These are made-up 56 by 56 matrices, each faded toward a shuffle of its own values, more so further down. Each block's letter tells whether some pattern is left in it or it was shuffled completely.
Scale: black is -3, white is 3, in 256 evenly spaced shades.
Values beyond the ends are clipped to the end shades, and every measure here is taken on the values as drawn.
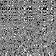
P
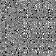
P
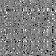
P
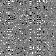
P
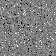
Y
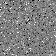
Y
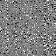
P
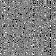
P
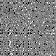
P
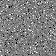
Y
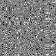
P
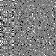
P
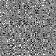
P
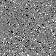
Y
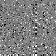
P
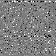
P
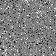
Y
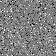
Y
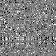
P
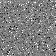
Y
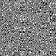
P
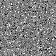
Y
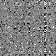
P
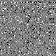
P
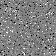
Y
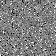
Y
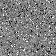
Y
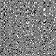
P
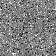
Y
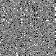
P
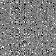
P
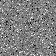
Y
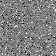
Y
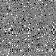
P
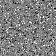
Y
